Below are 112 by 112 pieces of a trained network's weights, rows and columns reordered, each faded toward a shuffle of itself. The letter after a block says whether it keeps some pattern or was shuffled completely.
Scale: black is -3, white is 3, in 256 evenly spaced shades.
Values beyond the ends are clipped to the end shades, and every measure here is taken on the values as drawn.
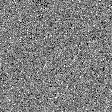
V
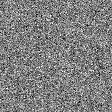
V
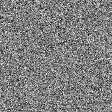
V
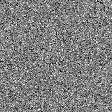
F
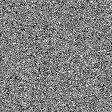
V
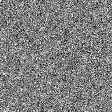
F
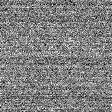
F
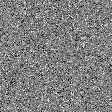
V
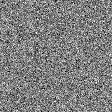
V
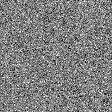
F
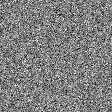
V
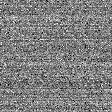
F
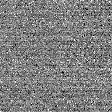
F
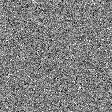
V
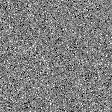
V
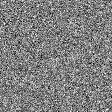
V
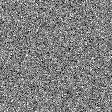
V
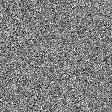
V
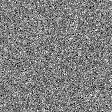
V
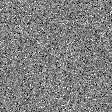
V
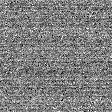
F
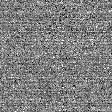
F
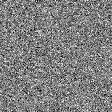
F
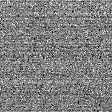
F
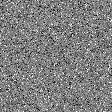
V
